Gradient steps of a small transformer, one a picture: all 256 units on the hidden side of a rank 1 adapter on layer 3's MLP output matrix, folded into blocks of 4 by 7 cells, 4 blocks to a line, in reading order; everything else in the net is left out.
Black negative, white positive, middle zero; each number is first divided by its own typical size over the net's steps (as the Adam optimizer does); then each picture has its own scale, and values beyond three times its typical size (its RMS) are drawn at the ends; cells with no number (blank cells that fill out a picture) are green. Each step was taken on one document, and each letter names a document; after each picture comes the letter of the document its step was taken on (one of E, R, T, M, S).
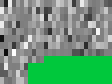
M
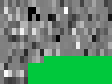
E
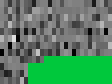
E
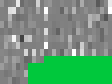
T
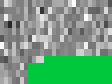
M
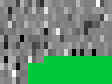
T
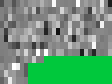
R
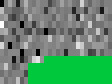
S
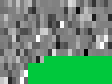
E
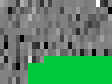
T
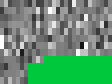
M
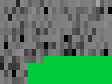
T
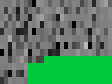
E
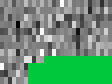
E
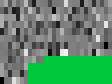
E
